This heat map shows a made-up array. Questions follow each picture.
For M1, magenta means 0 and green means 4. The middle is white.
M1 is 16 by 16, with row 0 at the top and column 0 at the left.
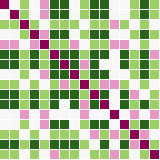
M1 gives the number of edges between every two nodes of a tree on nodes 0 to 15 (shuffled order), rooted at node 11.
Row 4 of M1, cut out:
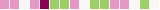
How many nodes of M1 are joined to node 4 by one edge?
6
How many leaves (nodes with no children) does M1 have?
11
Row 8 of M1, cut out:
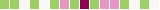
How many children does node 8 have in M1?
2
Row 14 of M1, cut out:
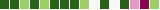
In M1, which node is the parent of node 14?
13
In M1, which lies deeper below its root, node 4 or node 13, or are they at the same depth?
the same depth
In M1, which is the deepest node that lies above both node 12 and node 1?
4
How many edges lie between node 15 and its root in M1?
1
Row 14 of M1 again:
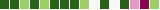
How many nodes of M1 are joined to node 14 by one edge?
1
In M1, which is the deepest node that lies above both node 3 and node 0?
4
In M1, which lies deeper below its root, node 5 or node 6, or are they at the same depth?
the same depth
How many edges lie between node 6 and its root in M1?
2
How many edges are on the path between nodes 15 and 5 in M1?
1
